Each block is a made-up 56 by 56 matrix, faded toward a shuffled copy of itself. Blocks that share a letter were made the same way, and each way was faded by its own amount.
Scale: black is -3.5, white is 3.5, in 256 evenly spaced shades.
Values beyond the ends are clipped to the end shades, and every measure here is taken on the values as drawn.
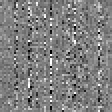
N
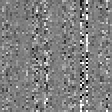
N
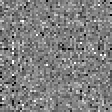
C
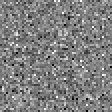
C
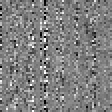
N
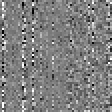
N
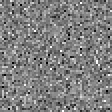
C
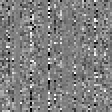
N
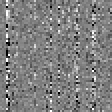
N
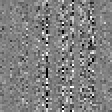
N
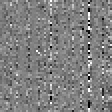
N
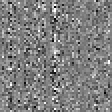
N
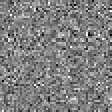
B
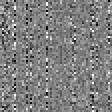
N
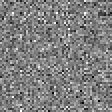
B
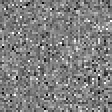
C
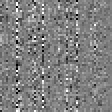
N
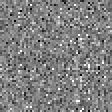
C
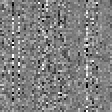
N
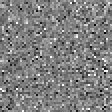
C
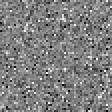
C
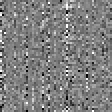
N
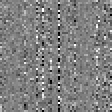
N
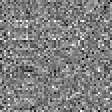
B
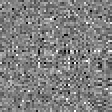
B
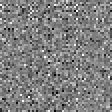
B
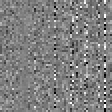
N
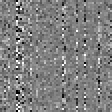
N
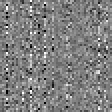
N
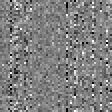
N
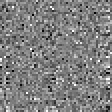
B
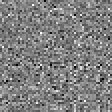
B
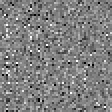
C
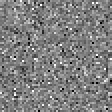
C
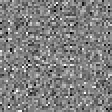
B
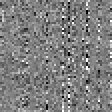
N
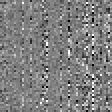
N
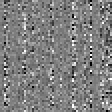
N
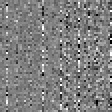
N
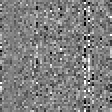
N
